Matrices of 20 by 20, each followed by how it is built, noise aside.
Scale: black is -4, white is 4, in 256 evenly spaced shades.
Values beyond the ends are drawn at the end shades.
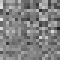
low rank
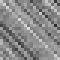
Toeplitz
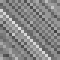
Toeplitz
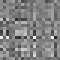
low rank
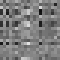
low rank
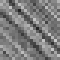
Toeplitz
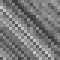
Toeplitz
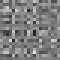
low rank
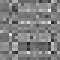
low rank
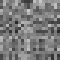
low rank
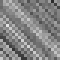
Toeplitz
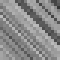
Toeplitz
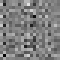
low rank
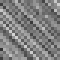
Toeplitz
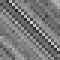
Toeplitz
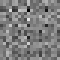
low rank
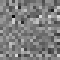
low rank
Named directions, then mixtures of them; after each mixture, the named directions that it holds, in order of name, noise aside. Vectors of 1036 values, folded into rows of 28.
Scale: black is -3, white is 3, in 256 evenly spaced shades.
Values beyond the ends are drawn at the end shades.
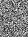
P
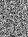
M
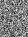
M, P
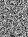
M, P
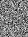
P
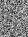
M, P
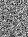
M, P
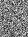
M, P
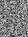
M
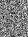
M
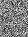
P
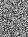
M, P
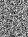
M, P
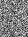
M, P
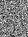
M
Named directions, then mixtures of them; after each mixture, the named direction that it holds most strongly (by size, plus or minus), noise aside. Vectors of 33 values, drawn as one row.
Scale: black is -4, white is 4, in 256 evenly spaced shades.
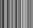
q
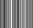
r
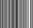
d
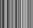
q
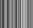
q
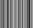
d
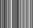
r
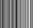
d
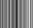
d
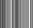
d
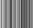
q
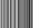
d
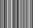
r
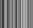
q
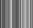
r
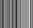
d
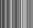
q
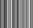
r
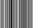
r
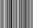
r
